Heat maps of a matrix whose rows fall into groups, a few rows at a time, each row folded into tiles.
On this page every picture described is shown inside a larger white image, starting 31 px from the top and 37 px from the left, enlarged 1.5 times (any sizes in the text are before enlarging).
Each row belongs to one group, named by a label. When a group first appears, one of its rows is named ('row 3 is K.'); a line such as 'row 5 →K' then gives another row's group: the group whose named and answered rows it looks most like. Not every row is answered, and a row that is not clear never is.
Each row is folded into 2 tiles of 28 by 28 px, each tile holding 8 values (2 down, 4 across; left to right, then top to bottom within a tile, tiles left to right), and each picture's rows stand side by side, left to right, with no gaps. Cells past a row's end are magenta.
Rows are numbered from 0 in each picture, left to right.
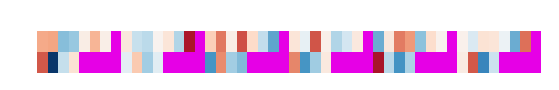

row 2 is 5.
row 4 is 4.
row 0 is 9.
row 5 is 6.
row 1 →6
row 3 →4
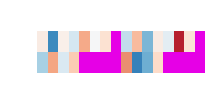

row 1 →9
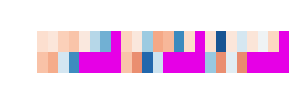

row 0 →5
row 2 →6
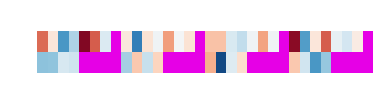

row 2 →9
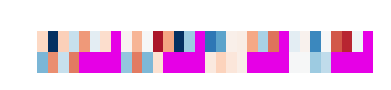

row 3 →9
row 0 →6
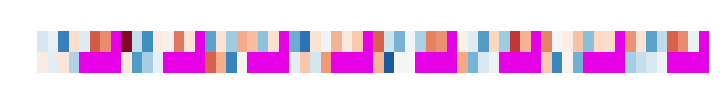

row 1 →9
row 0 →9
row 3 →6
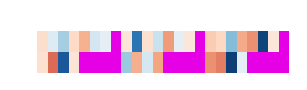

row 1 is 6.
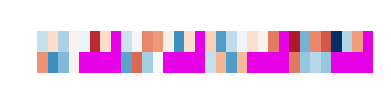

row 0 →9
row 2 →6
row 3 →4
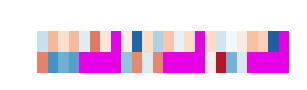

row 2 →5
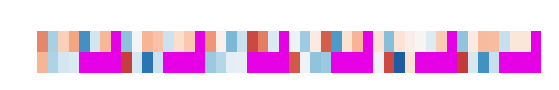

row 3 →4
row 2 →9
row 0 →4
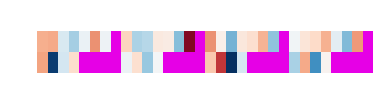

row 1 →6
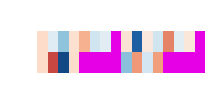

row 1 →6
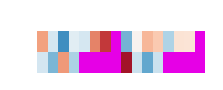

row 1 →4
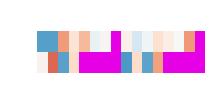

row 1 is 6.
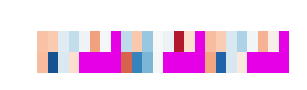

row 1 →9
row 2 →9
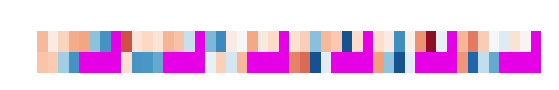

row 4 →9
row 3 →5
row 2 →6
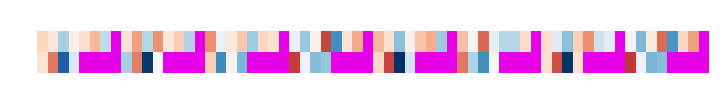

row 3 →4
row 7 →4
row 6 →5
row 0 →5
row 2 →4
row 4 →5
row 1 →5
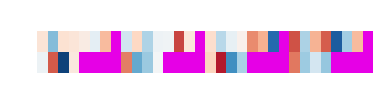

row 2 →5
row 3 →4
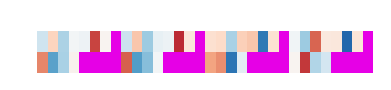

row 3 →6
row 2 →5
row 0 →9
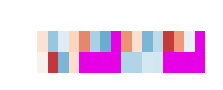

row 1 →9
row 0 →5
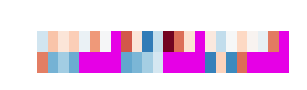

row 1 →9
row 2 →6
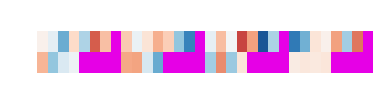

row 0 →9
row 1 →5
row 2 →5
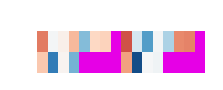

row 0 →4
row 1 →9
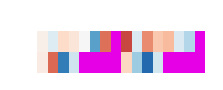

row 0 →6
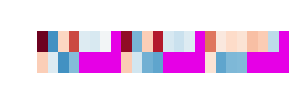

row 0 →4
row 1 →4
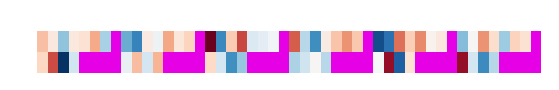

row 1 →6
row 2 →4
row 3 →9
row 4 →6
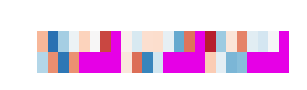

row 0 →6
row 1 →6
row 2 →4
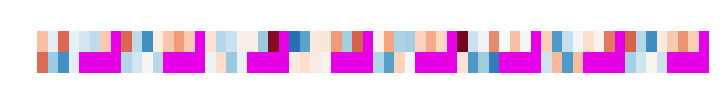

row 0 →4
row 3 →6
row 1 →9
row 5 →4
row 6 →6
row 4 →9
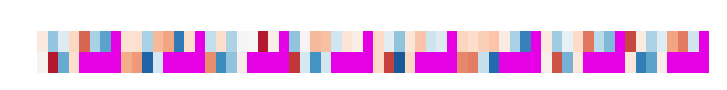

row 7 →9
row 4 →5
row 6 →5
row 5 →5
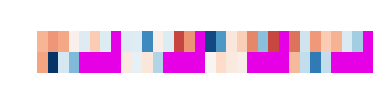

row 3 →4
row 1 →9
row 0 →4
